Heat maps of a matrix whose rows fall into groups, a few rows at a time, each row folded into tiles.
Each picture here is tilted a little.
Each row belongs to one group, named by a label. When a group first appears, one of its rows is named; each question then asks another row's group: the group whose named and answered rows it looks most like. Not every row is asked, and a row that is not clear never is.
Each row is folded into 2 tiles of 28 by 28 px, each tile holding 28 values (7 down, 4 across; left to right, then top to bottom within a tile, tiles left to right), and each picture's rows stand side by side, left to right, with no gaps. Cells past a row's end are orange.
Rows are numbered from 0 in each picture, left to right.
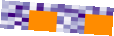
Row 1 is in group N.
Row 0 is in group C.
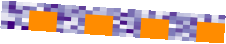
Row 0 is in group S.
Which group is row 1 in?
C
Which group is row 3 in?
N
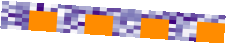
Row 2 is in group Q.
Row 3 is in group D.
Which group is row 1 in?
Q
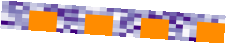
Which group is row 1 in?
D
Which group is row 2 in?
Q
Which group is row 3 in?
D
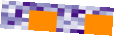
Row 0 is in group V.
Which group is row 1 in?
D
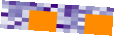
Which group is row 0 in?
Q
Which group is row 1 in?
S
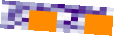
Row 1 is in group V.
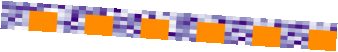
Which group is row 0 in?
V
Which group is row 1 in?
V
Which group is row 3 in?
S
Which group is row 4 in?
C
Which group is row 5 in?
C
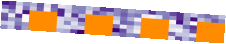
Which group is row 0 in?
N
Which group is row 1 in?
D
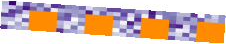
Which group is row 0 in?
Q
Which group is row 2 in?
N
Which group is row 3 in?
C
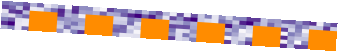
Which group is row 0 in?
S
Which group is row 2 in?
V
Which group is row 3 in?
C
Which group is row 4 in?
D
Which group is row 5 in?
D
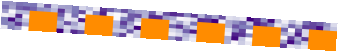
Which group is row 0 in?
V
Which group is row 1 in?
D
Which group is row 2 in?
Q
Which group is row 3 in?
Q
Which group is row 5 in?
V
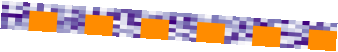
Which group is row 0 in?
C
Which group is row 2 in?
D
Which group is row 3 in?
D
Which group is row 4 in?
V
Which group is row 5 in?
Q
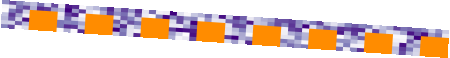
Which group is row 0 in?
Q
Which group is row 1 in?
S
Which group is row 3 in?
N
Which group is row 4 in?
S
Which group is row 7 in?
V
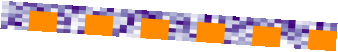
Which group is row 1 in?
D
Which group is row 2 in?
V
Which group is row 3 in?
N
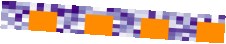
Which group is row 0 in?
N
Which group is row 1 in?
D
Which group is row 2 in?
N
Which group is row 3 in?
N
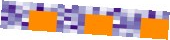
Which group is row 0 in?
N
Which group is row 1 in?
C
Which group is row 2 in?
N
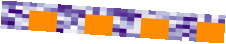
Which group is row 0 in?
S
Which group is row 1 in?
N
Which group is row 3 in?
C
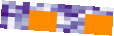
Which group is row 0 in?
C
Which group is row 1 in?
S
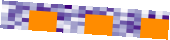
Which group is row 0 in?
Q
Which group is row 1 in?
Q
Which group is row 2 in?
C
